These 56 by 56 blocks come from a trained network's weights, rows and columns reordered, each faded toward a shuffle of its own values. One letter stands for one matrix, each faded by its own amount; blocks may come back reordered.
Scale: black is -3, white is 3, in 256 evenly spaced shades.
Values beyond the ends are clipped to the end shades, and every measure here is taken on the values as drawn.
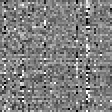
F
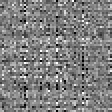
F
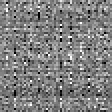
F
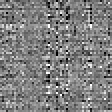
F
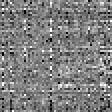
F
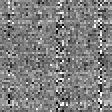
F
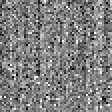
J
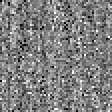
J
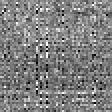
F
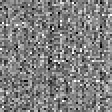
J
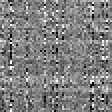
F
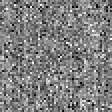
J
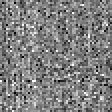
J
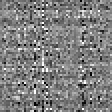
F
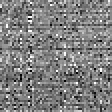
F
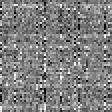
F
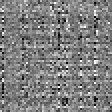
F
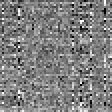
F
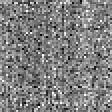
J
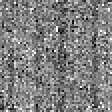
J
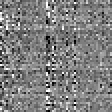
F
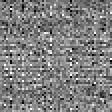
F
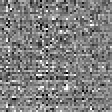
F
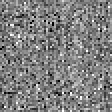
J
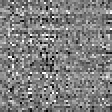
F
